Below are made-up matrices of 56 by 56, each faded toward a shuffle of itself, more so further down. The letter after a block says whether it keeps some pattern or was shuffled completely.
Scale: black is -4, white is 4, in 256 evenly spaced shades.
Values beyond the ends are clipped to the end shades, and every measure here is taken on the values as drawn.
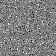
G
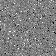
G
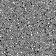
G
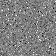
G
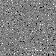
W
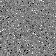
W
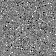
G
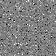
W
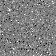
G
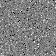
G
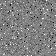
G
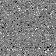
W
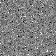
W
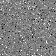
W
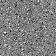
W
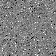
W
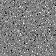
W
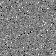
G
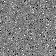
G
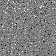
W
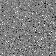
G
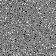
W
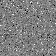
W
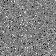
W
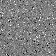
W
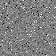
W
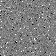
G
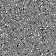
G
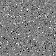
W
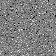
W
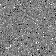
G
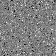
G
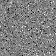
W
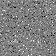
W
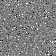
G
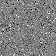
G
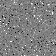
W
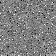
W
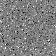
G
